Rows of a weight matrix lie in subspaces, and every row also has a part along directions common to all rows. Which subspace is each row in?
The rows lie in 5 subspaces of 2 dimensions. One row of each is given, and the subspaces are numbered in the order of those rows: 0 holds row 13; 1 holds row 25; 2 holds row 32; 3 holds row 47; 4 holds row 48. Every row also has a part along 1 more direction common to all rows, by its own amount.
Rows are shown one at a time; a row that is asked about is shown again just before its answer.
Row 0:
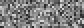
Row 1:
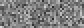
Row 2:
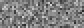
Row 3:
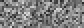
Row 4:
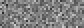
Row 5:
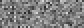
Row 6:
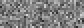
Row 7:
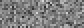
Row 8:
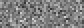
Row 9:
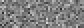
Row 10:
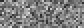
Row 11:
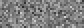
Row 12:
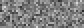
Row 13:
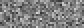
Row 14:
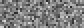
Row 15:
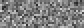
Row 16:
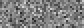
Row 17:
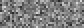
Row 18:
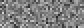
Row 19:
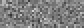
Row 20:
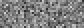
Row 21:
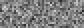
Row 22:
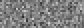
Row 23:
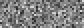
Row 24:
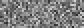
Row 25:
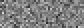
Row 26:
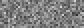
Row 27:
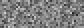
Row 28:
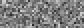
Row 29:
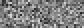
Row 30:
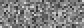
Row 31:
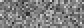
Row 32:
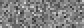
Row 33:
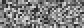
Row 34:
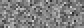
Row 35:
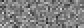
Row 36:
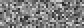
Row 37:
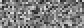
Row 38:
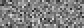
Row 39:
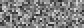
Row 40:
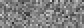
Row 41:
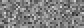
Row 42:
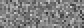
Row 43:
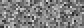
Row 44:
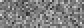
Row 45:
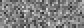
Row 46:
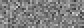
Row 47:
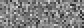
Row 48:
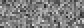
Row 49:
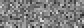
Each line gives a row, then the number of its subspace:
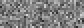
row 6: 4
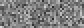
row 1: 4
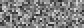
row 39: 0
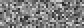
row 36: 0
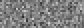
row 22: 2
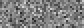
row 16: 2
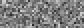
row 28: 4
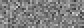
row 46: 3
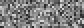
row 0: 4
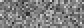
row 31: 1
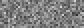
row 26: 3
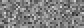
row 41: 3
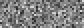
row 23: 2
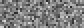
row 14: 3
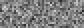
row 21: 0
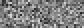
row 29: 4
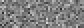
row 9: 1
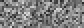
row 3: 1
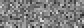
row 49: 4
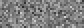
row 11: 2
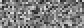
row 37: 0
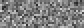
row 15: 0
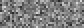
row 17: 0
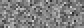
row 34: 3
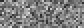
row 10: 1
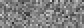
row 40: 1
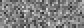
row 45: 2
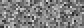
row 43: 3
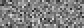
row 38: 4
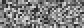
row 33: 4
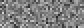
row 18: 1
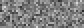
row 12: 0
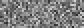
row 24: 3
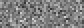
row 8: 2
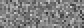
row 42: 3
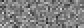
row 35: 1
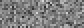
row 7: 0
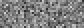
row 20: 2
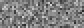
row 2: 0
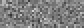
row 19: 4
